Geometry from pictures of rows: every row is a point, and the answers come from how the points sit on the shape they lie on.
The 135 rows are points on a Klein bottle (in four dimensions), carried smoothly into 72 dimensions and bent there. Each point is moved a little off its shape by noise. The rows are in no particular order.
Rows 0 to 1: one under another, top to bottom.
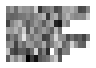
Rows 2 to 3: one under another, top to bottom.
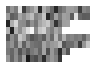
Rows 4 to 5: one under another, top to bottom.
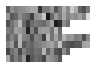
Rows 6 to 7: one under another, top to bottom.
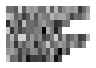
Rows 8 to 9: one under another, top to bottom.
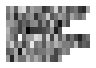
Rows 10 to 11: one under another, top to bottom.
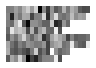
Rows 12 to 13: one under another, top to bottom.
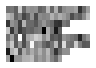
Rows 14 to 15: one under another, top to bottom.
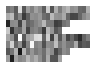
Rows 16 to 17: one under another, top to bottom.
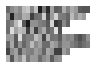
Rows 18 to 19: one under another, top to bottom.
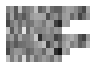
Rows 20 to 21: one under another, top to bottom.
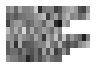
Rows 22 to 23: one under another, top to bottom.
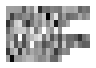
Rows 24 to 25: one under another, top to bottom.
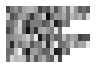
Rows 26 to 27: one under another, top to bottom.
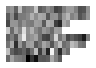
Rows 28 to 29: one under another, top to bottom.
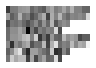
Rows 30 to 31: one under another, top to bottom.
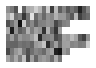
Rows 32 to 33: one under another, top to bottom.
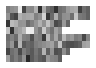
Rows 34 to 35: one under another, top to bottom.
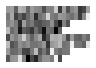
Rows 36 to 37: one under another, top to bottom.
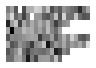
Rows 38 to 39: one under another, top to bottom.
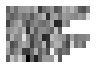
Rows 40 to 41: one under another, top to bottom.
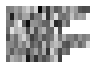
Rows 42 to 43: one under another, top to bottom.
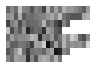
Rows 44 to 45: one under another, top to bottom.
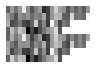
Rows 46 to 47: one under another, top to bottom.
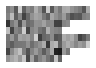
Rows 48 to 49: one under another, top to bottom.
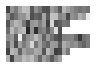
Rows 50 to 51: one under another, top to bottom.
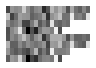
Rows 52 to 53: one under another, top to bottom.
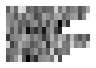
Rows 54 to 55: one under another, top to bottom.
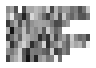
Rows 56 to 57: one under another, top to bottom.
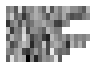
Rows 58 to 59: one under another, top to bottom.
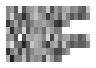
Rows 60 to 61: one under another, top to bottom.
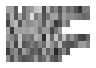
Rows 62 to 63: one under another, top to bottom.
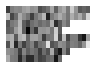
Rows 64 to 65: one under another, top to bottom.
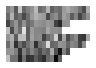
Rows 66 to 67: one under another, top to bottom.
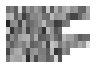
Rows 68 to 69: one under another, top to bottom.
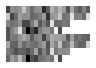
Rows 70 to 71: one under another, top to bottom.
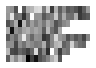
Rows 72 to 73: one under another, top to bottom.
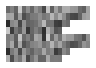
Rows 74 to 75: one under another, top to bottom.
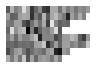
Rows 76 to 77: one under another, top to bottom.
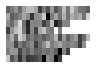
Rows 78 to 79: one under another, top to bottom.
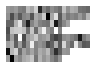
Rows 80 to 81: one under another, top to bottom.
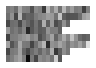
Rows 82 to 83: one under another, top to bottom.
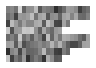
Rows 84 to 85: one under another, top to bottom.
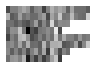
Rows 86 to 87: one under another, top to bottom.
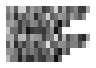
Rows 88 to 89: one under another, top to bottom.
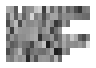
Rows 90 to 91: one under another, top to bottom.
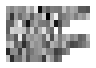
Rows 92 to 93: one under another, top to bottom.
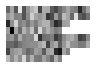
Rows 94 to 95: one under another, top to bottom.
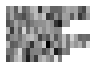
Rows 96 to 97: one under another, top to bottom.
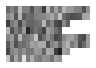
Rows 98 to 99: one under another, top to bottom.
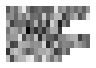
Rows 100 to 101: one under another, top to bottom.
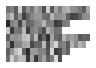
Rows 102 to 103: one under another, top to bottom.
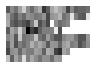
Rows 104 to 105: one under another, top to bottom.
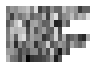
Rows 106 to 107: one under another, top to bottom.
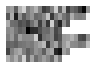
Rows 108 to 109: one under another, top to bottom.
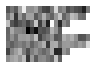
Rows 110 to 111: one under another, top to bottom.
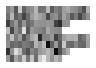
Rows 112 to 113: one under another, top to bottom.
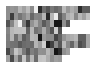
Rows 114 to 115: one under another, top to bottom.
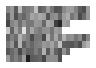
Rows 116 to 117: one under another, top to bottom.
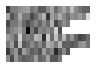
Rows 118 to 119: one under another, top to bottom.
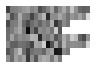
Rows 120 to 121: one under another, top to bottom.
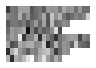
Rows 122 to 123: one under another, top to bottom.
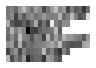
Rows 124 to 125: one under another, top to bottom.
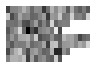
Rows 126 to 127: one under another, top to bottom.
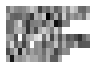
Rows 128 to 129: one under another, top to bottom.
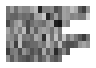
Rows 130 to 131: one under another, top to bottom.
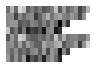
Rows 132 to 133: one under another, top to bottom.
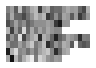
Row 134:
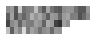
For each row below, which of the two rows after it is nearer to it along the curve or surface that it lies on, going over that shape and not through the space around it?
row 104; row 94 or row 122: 94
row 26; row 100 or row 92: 100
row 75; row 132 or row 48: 132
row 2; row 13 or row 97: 13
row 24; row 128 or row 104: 128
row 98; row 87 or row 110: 87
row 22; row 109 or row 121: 121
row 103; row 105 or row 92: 92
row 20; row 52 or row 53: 53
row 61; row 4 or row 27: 27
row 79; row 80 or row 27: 80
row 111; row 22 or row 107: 22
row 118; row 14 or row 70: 14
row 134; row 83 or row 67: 83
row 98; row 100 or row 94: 100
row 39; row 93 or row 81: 81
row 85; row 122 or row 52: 52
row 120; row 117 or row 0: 0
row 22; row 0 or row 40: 40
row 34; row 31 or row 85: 85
